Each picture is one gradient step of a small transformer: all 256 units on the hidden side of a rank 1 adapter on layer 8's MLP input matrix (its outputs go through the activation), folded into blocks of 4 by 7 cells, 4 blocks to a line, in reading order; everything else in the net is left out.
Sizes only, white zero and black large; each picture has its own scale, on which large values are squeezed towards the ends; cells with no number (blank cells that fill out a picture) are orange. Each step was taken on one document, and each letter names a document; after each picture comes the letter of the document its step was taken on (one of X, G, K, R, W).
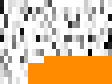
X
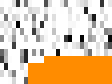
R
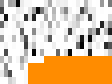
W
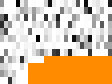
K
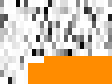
K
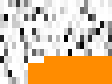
W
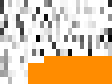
X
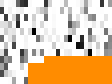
R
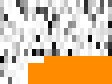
K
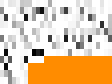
W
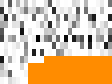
X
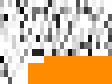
K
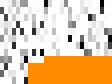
R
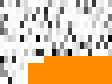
K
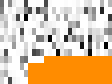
X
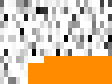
W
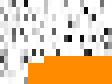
R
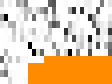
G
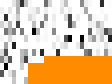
R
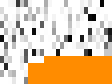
R
